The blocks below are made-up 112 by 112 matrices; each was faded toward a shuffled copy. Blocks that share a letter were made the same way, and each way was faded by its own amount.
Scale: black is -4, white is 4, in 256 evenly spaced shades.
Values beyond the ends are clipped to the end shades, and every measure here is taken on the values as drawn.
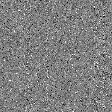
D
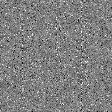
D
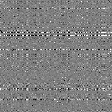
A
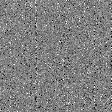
D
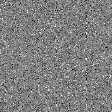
D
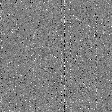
D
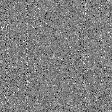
D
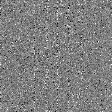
D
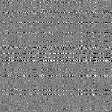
A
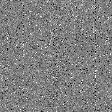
D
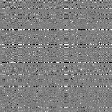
A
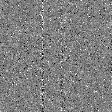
D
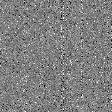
D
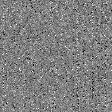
D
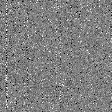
D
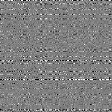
A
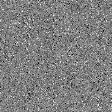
D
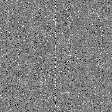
D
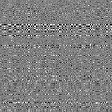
A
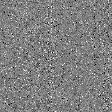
D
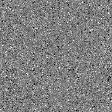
D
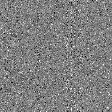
D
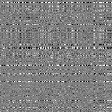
A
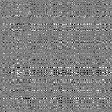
A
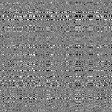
A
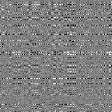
A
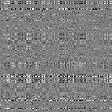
A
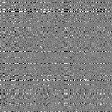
A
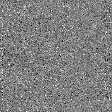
D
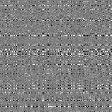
A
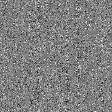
D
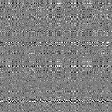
A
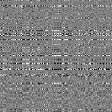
A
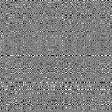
A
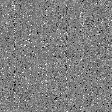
D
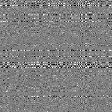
A
